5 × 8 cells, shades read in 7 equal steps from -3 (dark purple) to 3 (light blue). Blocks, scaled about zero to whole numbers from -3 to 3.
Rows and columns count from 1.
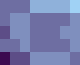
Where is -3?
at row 5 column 1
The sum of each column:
-4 1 2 3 3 3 4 6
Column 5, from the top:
2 0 0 0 1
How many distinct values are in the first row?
3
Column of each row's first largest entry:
8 2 2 3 4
